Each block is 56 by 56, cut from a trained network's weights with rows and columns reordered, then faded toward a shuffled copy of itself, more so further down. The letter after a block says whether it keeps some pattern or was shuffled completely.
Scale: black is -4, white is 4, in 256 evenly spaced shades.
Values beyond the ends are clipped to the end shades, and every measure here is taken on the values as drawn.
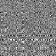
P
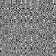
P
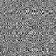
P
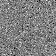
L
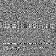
P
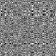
P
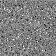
L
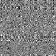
P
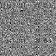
P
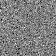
L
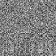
P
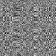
P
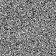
L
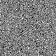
L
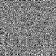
P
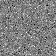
L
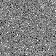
L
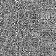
P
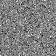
L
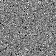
L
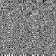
P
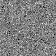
L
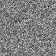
L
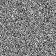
L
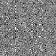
P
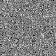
P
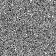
L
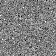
L
